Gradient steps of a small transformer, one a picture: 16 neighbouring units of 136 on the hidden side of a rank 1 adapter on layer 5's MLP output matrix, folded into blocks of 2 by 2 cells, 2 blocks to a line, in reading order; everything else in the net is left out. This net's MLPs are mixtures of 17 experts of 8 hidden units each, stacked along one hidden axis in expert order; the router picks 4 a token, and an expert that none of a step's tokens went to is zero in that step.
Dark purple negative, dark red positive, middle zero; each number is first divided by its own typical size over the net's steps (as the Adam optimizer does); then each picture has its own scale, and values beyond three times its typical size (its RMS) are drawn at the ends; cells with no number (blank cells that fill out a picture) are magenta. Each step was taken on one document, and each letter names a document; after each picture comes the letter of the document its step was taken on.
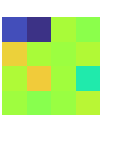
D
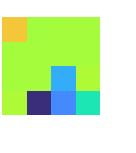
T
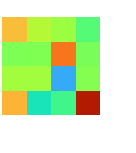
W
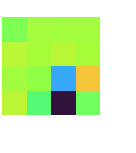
T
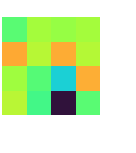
T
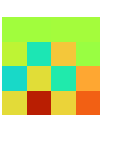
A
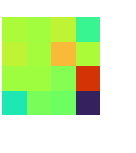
D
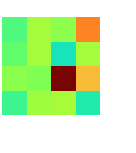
A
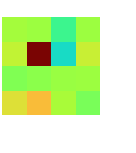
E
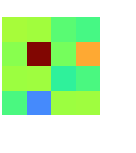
E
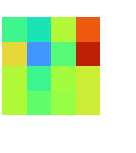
D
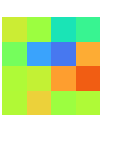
E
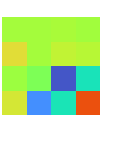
W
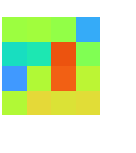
A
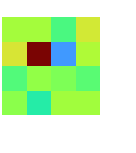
E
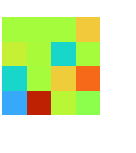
A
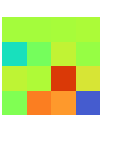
W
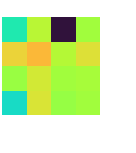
D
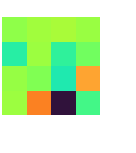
T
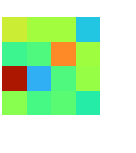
A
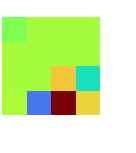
T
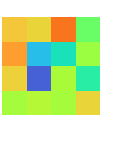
D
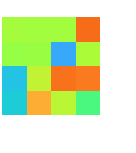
A
